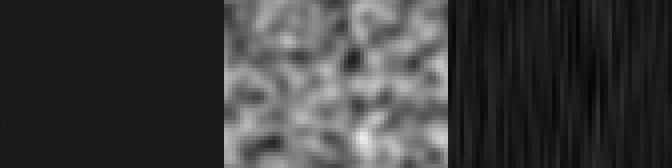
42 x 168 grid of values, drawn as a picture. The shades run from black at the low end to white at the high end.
It is made of 1 by 3 panels. Panel 1,1: very low, flat. Panel 1,2: middling, blotchy, strong in contrast. Panel 1,3: very low, streaked downward, faint in contrast.
